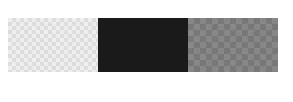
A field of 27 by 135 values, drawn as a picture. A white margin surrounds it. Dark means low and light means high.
The table splits into one row of 3 panels. Panel 1,1: very high, checkered, faint in contrast. Panel 1,2: very low, flat. Panel 1,3: middling, checkered, faint in contrast.
